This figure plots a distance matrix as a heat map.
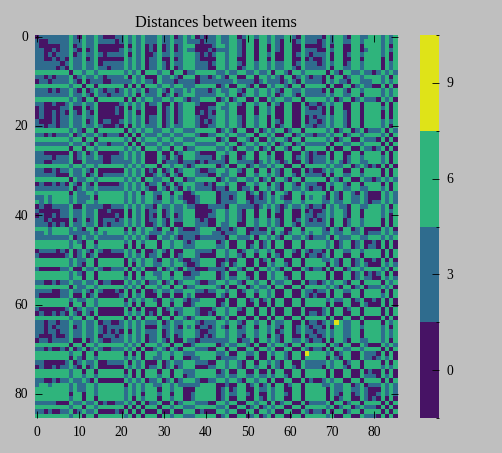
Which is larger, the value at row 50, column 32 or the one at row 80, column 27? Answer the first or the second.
the second
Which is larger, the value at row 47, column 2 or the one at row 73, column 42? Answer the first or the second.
the first
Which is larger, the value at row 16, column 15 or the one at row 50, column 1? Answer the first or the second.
the second
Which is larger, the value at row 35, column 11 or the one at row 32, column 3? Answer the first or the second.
the second
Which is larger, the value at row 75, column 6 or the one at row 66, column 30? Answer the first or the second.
the first
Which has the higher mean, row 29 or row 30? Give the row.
29
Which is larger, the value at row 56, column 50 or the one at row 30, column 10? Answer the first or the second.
the second
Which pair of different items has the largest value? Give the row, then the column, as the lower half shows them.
71, 64
